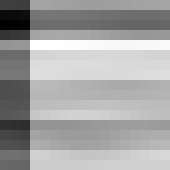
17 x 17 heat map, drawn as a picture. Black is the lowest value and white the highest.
Ninth with the lowest average: top left. Roughest part: top left. Seam: vertical, 20% of the way across, the right part higher.
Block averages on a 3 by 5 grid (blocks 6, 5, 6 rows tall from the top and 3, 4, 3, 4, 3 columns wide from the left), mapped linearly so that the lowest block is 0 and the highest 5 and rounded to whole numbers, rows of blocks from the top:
04444 / 15555 / 14445
